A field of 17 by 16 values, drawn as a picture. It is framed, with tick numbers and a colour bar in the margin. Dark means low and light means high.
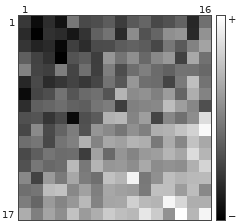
There are no regular stripes. The histogram is bell-shaped. No row or column stands out. Fine speckle covers the field. The field climbs toward the bottom right. The top left is the ninth with the lowest average.
